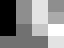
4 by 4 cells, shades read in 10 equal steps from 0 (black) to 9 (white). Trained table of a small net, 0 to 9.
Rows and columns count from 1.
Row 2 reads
0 5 8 6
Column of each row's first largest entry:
3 3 4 4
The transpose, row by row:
0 0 0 4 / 5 5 4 4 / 8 8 7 4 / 5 6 9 8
